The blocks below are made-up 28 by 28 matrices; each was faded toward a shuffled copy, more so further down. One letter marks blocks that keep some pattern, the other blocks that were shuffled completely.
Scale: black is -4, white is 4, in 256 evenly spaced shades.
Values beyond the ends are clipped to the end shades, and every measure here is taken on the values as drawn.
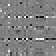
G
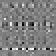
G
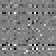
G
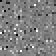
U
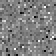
U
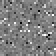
U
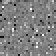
U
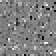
U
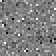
U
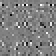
G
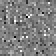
U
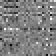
G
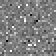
U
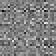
G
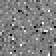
U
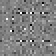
G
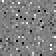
U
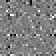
G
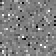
U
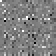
G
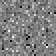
U
